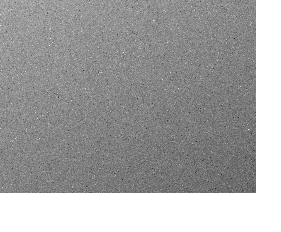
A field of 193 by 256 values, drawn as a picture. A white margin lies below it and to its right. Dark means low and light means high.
Average level on the scale: 50%. Ninth with the highest average: top left. Ninth with the lowest average: bottom right. Slope: up to the top left. Stripes: none.
